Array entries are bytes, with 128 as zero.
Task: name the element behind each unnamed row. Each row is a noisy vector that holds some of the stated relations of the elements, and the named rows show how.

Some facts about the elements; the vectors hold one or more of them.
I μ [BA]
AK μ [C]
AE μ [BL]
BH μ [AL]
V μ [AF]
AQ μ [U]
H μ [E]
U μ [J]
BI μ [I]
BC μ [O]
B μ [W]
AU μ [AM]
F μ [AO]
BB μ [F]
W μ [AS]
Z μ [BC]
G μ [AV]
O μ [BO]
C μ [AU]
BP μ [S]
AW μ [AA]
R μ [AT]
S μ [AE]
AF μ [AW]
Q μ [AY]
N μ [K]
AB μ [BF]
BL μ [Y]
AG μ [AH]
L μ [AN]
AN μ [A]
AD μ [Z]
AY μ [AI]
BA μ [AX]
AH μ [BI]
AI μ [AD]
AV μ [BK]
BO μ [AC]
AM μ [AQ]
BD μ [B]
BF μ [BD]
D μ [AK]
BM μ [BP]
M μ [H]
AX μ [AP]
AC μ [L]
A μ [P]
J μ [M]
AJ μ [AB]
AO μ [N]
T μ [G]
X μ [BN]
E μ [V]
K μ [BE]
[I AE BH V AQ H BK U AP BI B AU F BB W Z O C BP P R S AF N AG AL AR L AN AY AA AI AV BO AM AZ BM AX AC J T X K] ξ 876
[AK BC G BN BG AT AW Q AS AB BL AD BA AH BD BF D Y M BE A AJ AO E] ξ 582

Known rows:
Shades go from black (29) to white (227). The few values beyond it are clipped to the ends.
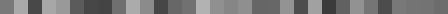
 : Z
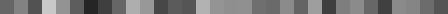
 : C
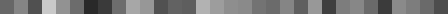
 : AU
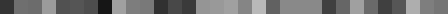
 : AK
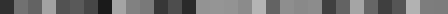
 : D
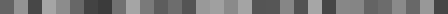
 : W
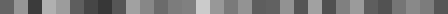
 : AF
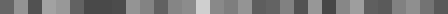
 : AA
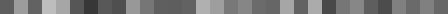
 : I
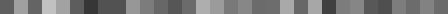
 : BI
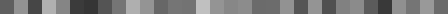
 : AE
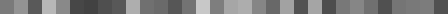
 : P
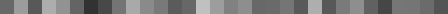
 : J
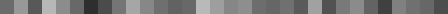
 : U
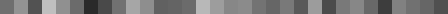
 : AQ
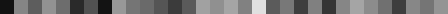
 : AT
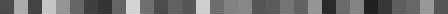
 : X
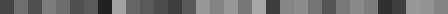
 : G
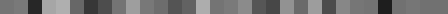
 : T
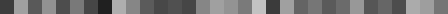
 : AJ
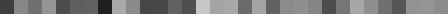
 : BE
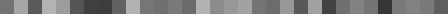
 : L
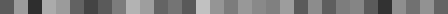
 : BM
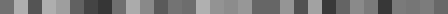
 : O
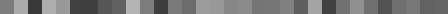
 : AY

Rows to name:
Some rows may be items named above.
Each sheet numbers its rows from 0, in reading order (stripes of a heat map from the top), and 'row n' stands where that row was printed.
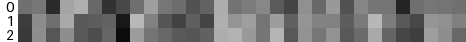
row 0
T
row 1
AO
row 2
E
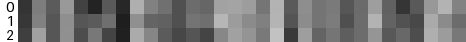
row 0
BL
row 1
AW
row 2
AJ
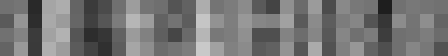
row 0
T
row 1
BM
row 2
AV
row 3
V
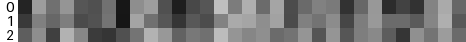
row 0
BN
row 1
AS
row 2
AE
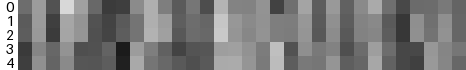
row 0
BB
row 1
BP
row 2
BP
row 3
BG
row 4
M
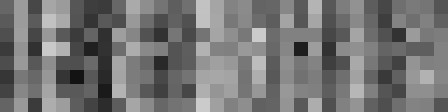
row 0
H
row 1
AX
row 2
Q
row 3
R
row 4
AD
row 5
Y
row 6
AO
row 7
V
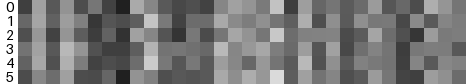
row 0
AJ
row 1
AL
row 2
Q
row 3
AN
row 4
BH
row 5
A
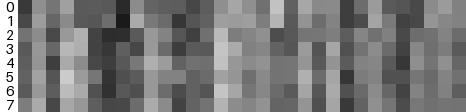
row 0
AH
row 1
BC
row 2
BK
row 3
AP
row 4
S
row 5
AG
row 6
AX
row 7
Z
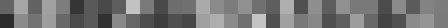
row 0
AL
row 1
BA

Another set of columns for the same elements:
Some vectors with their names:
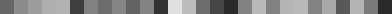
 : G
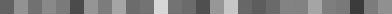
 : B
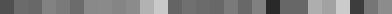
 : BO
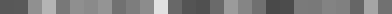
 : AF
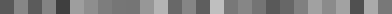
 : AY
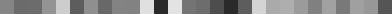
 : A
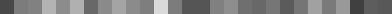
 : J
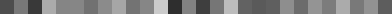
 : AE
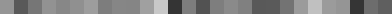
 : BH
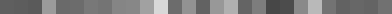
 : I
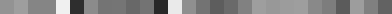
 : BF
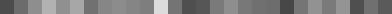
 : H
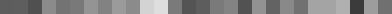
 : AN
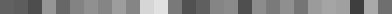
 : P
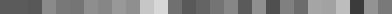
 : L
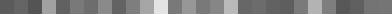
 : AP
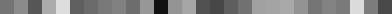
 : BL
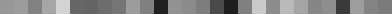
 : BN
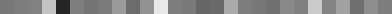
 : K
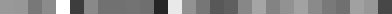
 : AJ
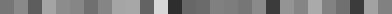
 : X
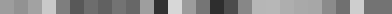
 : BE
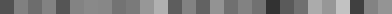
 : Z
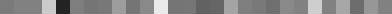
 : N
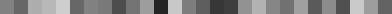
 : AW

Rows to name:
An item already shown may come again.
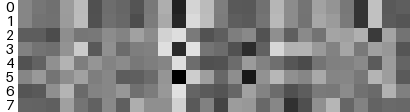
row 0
BA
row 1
BA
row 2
AN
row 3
A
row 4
V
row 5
Q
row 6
AA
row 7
AG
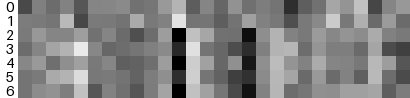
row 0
Z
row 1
BB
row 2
AD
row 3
M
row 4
Q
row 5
E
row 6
BC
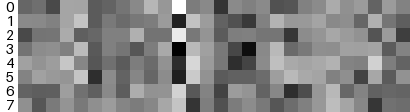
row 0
R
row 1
BG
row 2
T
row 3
BC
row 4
AO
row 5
AS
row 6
AG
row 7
AL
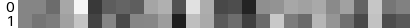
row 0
AT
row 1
AH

